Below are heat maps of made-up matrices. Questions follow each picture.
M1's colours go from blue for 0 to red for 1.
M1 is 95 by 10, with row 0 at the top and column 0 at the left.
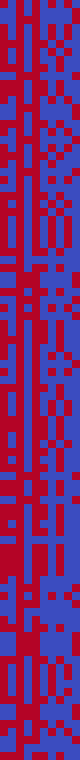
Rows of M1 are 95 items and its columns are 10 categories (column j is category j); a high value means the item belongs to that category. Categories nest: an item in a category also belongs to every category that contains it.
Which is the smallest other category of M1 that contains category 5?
7
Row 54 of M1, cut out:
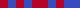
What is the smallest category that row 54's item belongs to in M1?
5
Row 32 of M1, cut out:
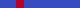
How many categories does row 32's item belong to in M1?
1
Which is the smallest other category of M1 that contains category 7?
0
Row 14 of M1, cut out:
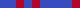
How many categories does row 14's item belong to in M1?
3
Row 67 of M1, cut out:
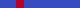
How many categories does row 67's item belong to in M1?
1
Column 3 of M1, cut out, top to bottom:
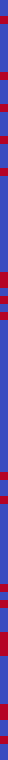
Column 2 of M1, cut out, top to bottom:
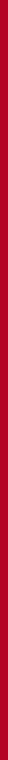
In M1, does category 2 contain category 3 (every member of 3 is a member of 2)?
yes
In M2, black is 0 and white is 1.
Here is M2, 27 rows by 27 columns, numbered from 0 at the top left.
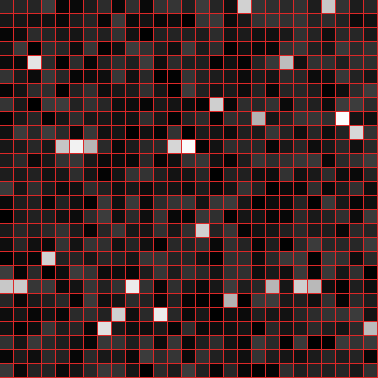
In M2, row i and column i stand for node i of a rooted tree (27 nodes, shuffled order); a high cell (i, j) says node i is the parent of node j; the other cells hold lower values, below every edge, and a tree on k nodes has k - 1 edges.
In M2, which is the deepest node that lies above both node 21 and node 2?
4
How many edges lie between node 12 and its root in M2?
1
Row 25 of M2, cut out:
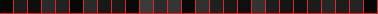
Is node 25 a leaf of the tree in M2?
yes
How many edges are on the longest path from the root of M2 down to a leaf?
6
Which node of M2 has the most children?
20
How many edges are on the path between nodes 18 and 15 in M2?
7
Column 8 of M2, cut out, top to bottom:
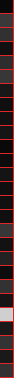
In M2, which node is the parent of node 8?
22
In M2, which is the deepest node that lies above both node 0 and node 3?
20
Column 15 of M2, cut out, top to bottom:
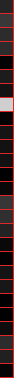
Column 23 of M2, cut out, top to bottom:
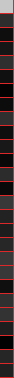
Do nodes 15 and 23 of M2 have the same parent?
no
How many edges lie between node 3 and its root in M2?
6
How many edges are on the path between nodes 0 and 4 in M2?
2
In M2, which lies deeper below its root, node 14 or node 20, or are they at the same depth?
node 14
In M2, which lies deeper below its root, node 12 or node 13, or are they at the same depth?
the same depth
